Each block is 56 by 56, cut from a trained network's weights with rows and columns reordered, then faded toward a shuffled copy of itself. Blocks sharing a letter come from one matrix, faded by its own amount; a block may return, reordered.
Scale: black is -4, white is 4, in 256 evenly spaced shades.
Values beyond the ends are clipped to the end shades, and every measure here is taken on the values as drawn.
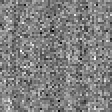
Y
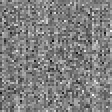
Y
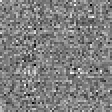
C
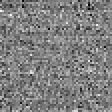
C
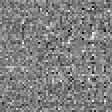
C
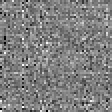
C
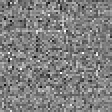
C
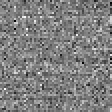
C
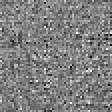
C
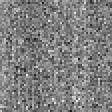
Y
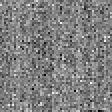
Y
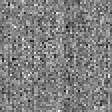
Y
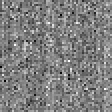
Y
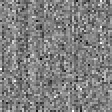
Y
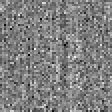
Y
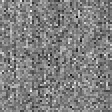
Y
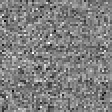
C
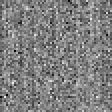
Y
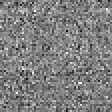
C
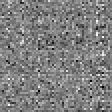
C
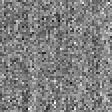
Y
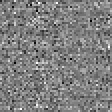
C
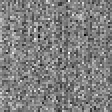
Y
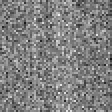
Y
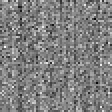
Y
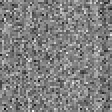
Y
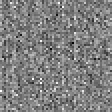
Y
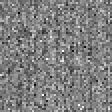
Y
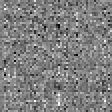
C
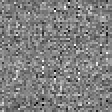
C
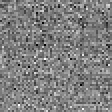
C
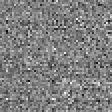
C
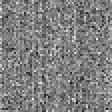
Y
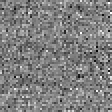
C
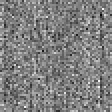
Y
